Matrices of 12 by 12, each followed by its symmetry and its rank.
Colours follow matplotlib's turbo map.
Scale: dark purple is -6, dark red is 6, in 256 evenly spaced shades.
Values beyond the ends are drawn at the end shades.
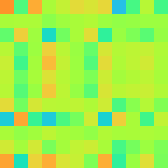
neither, rank two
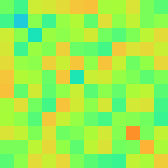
symmetric, full rank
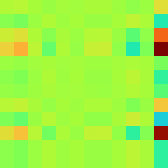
neither, rank one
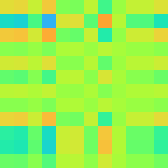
neither, rank one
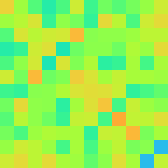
symmetric, full rank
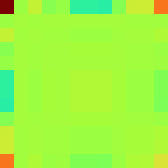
symmetric, rank one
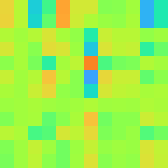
neither, rank two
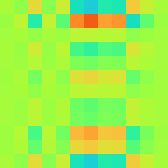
neither, rank one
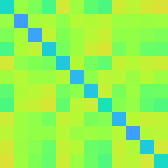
symmetric, full rank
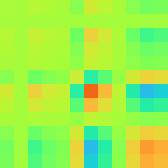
symmetric, rank one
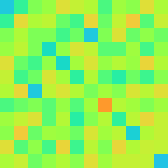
symmetric, full rank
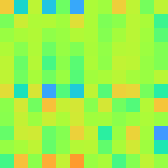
neither, rank two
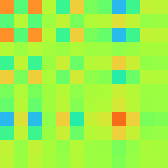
symmetric, rank one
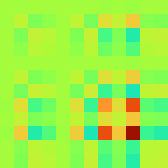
symmetric, rank one
